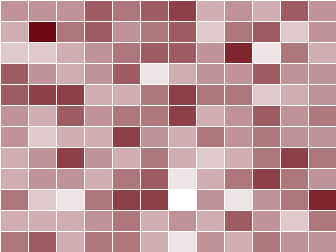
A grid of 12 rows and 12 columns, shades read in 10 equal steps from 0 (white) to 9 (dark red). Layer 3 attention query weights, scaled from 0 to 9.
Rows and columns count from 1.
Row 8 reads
3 4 7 4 3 5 3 2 3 5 7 5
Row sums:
56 57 49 49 57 56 48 51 50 49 45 48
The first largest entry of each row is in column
7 2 9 1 2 7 5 3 10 12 9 2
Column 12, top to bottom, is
4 4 3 4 4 5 4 5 4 8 5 4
